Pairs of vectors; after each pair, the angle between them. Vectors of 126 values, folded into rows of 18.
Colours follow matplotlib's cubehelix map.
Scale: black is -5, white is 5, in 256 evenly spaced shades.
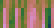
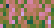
partly opposed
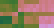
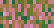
orthogonal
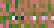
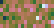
orthogonal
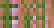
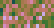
partly opposed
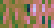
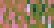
nearly opposite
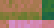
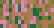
orthogonal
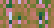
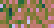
partly opposed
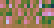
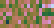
nearly opposite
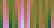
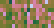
orthogonal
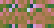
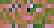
nearly opposite
